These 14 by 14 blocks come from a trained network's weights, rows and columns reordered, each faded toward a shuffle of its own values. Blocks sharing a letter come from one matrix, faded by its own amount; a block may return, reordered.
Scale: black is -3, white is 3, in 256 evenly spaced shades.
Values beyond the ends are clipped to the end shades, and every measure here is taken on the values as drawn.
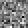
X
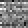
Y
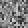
X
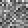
X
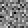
X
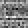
Y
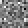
X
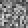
X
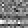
Y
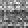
Y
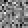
X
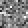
X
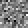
X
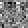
X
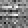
Y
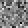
X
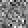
X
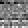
Y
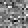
X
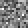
X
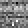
Y
